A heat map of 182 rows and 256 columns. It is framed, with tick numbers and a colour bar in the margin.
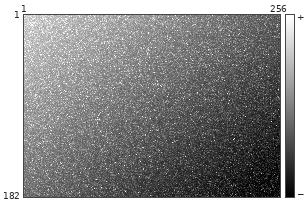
No regular stripes run through it. No row or column stands out. The ninth with the lowest average is the bottom right. The top left is the ninth with the highest average. The field climbs toward the top left.
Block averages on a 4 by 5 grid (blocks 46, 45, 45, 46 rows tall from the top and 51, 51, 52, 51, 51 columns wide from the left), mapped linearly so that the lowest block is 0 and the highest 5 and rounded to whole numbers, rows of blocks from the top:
5 4 4 3 2
4 4 3 2 1
4 3 2 1 1
3 2 1 1 0
